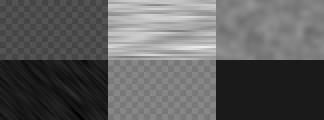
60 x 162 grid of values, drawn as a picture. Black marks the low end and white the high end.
It is made of 2 by 3 panels. Panel 1,1: low, checkered, faint in contrast. Panel 1,2: high, streaked across. Panel 1,3: middling, blotchy, faint in contrast. Panel 2,1: very low, slanting down to the right, faint in contrast. Panel 2,2: middling, checkered, faint in contrast. Panel 2,3: very low, flat.
